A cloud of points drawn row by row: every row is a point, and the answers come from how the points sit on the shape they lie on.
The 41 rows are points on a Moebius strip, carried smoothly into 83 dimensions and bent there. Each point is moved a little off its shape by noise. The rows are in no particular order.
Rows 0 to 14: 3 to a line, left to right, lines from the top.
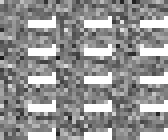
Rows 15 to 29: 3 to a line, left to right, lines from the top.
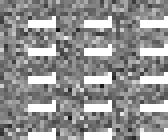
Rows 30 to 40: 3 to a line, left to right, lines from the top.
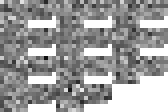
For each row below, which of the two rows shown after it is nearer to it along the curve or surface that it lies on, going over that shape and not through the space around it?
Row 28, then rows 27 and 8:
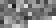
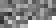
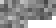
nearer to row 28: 27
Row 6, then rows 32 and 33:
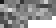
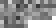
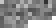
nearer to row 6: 32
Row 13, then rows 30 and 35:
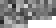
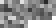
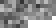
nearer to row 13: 30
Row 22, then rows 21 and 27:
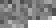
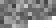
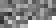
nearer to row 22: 27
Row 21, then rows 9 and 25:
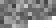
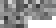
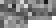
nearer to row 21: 25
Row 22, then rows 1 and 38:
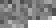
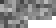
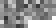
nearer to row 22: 1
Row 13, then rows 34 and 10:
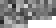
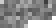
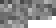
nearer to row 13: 34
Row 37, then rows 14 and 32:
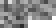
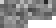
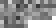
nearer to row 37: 32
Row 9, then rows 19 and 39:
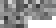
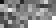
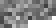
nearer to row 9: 19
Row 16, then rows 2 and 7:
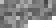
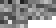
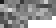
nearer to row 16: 2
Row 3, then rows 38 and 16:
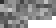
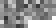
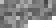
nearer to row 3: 38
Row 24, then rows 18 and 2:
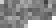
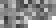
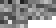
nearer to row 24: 2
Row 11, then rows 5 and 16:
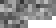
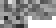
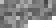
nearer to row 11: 5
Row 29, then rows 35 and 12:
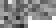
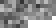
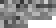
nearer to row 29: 12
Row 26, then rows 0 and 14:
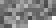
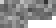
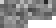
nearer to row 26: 14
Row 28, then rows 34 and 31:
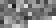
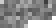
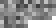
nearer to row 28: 34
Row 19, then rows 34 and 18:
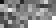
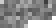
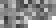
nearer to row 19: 18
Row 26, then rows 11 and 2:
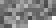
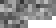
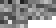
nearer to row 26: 2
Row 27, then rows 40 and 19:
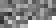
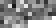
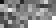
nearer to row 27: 40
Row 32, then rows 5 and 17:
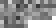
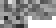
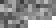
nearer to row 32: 5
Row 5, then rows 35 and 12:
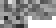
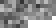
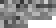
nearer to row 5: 12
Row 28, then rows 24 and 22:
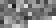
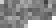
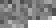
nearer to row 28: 24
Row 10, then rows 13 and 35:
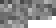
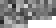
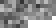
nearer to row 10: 35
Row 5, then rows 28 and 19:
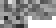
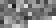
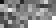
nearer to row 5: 19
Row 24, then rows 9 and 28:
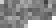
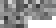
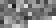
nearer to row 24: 28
